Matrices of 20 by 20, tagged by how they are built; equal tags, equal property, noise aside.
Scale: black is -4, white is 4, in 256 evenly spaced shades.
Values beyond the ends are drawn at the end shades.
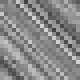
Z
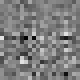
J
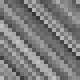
Z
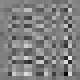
J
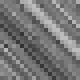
Z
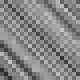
Z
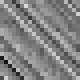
Z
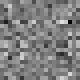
J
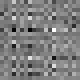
J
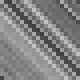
Z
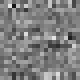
J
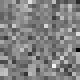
J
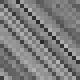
Z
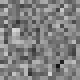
J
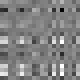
J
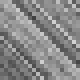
Z
